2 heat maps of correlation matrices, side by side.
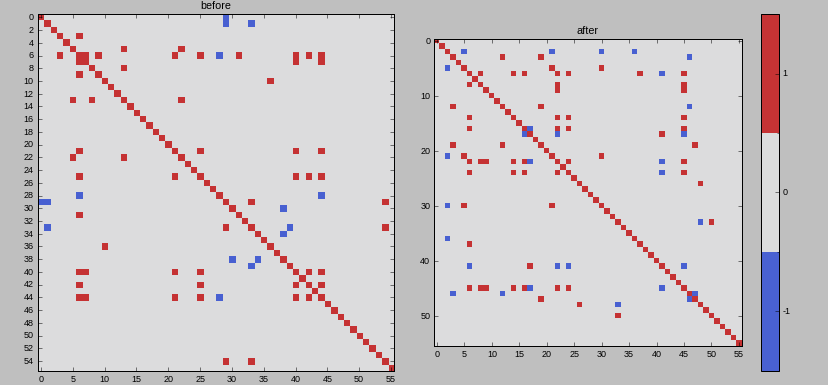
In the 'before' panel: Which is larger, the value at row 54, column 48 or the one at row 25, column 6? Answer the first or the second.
the second
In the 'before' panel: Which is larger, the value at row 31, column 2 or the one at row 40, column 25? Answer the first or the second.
the second
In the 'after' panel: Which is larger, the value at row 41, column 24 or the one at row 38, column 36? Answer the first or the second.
the second
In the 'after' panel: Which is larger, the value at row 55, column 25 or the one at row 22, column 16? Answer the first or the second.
the second
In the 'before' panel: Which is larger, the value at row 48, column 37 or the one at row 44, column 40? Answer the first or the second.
the second
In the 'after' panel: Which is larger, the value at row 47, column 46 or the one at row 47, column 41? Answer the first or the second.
the second
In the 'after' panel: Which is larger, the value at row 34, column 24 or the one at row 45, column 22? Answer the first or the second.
the second
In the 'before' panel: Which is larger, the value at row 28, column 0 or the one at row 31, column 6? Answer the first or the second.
the second
